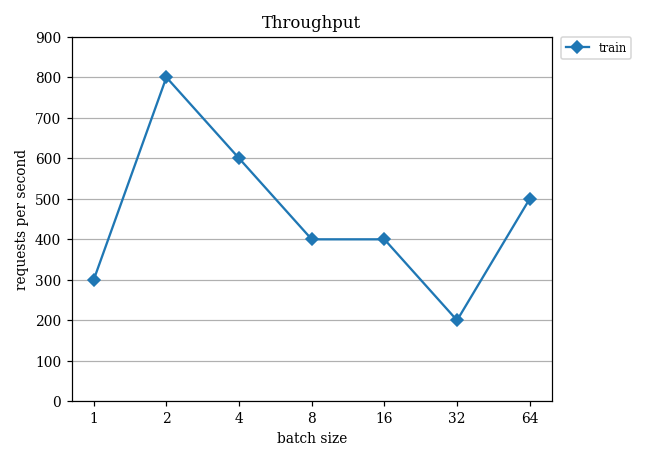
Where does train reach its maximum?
2
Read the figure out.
Title: Throughput
x-axis: batch size, ticks 1 2 4 8 16 32 64
y-axis: requests per second, ticks 0 100 200 300 400 500 600 700 800 900
Legend: train
Values:
train: 300 800 600 400 400 200 500
